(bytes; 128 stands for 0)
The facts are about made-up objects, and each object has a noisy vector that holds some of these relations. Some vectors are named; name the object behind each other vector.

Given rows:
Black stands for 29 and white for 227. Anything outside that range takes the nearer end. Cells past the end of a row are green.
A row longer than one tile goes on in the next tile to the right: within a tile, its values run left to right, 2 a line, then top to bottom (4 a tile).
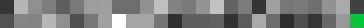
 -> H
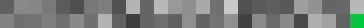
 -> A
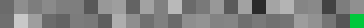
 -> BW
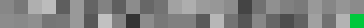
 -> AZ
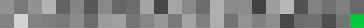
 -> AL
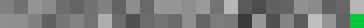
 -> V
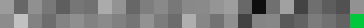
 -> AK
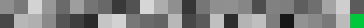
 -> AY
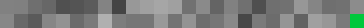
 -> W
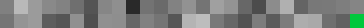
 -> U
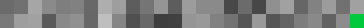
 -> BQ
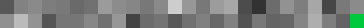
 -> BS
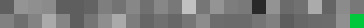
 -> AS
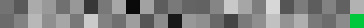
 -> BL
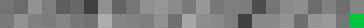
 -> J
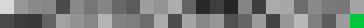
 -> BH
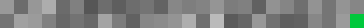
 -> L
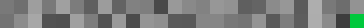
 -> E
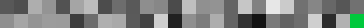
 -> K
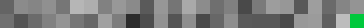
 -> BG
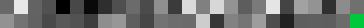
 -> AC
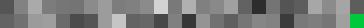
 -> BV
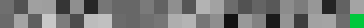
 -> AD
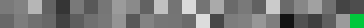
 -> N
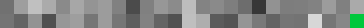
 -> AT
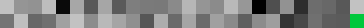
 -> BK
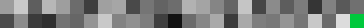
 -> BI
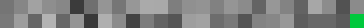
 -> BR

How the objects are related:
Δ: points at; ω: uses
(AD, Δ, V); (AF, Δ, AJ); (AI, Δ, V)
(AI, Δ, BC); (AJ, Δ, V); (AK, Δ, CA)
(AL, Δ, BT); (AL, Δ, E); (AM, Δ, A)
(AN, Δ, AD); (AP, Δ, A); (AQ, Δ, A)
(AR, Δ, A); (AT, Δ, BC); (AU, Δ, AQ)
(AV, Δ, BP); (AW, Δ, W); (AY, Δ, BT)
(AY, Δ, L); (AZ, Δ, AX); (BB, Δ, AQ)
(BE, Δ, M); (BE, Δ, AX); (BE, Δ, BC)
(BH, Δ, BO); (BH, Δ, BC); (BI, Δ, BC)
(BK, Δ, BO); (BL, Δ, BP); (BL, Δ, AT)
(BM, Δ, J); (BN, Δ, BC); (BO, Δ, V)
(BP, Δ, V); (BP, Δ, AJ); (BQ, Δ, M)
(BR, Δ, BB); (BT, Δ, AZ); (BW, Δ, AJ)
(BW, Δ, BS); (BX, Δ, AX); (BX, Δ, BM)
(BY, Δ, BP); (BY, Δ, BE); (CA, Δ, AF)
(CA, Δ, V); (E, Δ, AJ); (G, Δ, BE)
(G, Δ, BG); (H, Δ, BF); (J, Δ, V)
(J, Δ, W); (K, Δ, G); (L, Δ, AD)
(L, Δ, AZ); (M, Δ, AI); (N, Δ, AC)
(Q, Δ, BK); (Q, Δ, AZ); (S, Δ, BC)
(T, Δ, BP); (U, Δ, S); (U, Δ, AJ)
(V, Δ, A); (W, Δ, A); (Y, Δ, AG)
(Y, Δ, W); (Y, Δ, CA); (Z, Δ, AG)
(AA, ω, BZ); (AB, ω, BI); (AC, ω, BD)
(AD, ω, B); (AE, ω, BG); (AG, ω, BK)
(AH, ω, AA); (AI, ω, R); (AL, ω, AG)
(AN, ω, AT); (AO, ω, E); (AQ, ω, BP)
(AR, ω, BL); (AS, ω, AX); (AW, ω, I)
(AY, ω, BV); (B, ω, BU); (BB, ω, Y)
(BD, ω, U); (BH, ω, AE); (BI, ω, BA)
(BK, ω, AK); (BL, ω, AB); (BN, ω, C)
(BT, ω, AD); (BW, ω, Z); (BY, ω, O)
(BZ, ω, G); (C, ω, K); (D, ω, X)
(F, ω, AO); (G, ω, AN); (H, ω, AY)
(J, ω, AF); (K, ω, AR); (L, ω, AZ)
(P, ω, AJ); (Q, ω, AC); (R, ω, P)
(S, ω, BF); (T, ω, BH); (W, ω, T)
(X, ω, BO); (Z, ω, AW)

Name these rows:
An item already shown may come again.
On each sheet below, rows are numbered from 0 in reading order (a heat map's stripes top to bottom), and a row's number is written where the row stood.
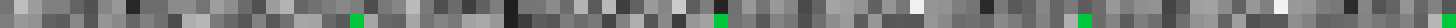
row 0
U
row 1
AA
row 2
BA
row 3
BA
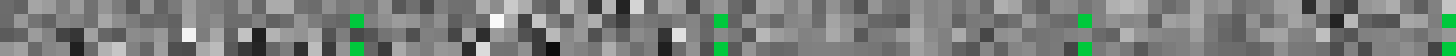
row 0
BY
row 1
Z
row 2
BY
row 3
BO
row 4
C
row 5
AO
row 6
AV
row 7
BP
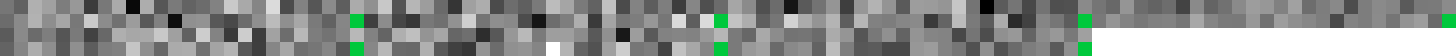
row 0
BL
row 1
BI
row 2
AG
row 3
J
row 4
AW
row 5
AN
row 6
BQ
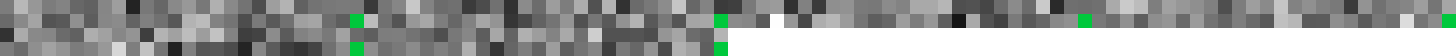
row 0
U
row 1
BZ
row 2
B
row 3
AT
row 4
BF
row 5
A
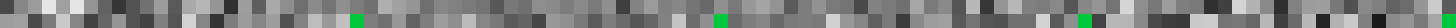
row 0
G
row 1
S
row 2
BN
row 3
AY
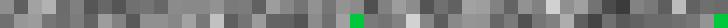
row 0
L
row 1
BU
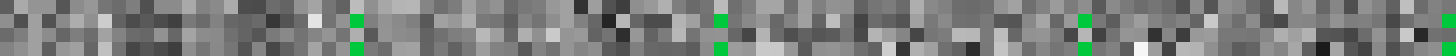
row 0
BC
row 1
BO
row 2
BE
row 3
F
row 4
M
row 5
I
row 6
AR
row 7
B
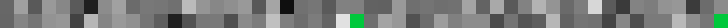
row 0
AB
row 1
AJ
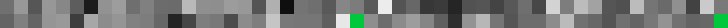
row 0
AB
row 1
BD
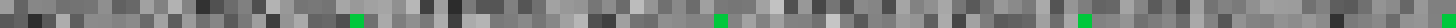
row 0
T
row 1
Q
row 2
BT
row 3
BM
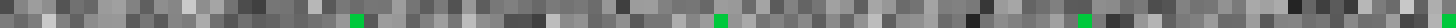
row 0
BU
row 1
AI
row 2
Y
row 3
AE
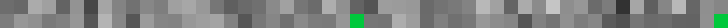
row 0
BX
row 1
I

